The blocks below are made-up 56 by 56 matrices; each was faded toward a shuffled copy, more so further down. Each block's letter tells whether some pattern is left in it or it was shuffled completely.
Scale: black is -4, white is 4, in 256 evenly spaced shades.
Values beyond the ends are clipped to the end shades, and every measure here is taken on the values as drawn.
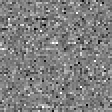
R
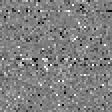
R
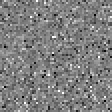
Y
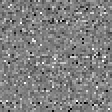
R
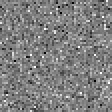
Y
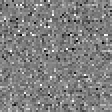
R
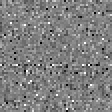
R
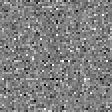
R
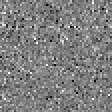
R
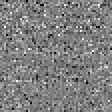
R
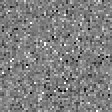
Y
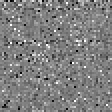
R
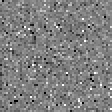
Y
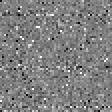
R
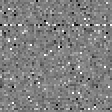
R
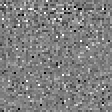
R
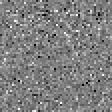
R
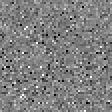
R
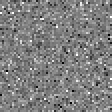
Y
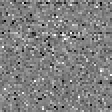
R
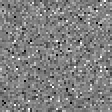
Y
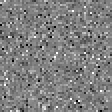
R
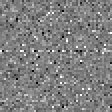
R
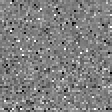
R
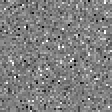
Y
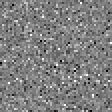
Y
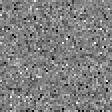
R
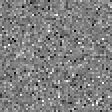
Y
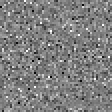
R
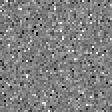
Y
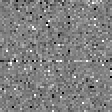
R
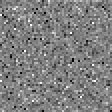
Y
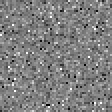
Y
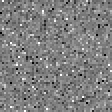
Y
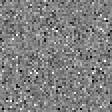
Y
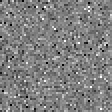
Y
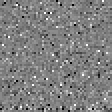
R
